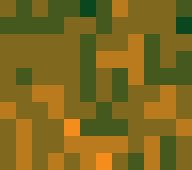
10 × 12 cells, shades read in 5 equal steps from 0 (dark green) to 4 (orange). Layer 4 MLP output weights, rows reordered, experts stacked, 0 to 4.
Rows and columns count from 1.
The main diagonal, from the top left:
2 1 2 2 2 1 1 1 2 3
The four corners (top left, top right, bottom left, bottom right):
2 1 2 2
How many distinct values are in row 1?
4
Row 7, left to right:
3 2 2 3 2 2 1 2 2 3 3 2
